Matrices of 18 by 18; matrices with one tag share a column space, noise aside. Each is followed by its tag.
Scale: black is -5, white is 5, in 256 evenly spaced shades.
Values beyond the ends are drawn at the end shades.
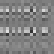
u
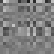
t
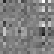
t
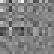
t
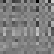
t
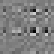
u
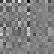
t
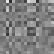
t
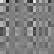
t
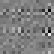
u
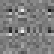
u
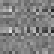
u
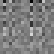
t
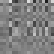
t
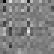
t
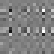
u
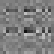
u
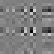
u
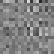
t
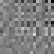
t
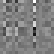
t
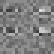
u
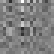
t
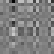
t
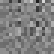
t
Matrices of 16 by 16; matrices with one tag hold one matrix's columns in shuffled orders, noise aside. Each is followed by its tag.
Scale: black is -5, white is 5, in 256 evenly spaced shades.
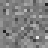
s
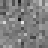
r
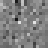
r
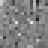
r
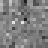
r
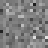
s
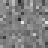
r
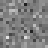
s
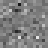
s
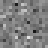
s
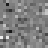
s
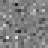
s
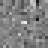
r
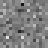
s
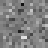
s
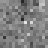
r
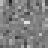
r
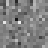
r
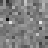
r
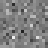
s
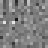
r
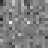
r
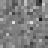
r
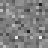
s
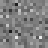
s
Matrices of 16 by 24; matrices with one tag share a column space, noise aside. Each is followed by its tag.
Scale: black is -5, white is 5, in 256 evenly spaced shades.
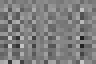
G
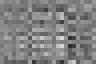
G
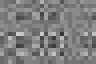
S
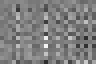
G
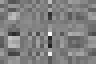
S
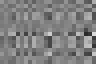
S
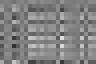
G
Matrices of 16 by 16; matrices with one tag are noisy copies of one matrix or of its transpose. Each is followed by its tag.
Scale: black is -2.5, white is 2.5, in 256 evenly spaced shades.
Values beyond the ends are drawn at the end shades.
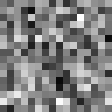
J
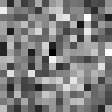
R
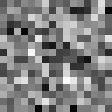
J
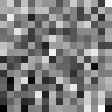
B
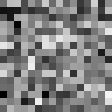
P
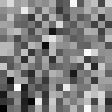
B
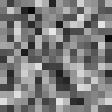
J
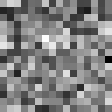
P
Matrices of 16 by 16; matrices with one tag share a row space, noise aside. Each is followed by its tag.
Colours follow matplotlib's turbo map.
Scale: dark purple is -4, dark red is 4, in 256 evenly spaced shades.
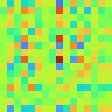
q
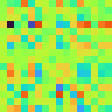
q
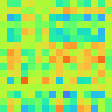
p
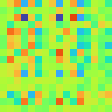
q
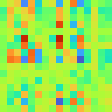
q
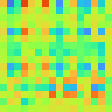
p
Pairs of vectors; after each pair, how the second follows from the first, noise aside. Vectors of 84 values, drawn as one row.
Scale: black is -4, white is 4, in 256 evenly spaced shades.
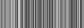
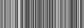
copied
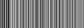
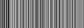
copied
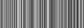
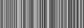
copied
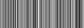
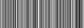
copied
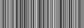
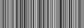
copied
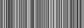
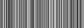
copied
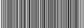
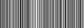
wrapped around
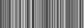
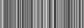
wrapped around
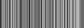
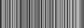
copied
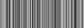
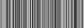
copied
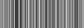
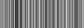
copied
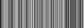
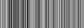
wrapped around
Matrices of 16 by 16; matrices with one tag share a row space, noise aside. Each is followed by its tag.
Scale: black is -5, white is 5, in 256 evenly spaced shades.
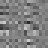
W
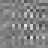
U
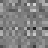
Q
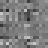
W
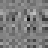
Q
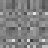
Q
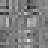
W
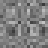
Q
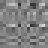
Q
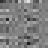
W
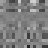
Q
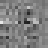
W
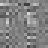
W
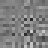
U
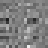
W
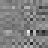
U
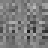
Q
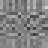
Q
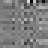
U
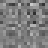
Q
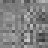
U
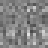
Q
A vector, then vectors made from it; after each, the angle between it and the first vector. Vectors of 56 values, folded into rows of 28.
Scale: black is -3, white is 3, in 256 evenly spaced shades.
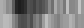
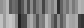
partly aligned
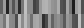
orthogonal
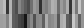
partly aligned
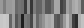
partly aligned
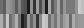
partly aligned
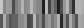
orthogonal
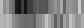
nearly parallel
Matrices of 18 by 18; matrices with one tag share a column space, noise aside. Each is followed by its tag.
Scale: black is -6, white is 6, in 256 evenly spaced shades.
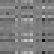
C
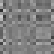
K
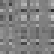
K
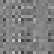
C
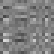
C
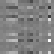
C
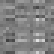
C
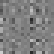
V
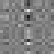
K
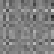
K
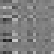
C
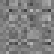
K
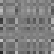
V
